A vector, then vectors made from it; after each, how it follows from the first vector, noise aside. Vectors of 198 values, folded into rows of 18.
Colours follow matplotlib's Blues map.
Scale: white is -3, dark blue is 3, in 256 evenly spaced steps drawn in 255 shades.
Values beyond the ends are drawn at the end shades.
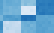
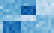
negated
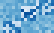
sign-scrambled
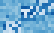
sign-scrambled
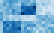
negated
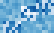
sign-scrambled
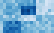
negated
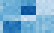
negated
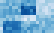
negated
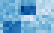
negated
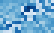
sign-scrambled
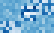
sign-scrambled
